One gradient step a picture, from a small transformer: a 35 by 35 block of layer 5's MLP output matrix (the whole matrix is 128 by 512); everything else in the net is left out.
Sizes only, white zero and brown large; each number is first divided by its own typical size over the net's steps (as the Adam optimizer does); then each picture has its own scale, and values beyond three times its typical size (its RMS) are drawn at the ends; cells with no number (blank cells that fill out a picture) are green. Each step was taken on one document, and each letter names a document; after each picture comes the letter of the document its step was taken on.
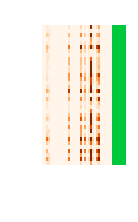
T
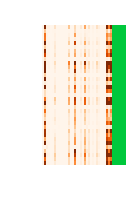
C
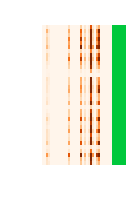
T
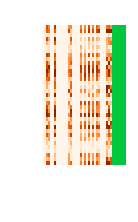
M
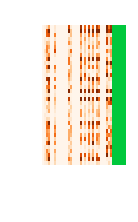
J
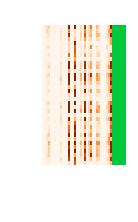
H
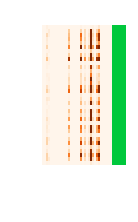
T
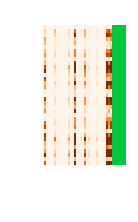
C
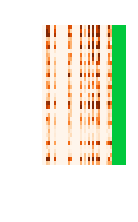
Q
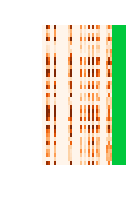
M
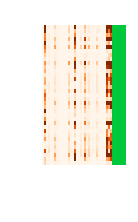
C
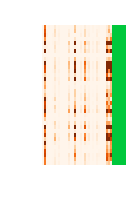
C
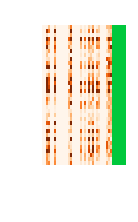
J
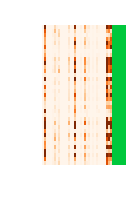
C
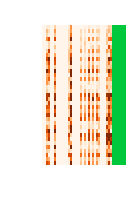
J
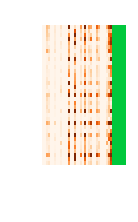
H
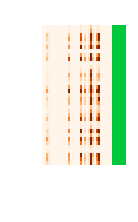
T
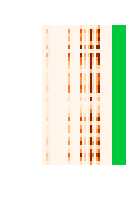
T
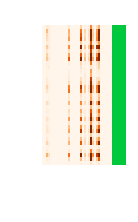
T
